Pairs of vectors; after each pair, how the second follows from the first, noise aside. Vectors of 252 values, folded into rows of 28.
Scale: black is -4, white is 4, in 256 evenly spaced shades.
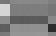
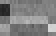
negated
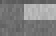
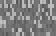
shuffled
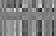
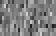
shuffled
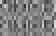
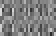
reversed
